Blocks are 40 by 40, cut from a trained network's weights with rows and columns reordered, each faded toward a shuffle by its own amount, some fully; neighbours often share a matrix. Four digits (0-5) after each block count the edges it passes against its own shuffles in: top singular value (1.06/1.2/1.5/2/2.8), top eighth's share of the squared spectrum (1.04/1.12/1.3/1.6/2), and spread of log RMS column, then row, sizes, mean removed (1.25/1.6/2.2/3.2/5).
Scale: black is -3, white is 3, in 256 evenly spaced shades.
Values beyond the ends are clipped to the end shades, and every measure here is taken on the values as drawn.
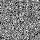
1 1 0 0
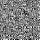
3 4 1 2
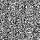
2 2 0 1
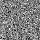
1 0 0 0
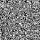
3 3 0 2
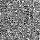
2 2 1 0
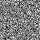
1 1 0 0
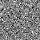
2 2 0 0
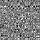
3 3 2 2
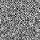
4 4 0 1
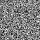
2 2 0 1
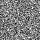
1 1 0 0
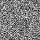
3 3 1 0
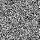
1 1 0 0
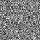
3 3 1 0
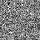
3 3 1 0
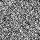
0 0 0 0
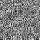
3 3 1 1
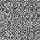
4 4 1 1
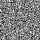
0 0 0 0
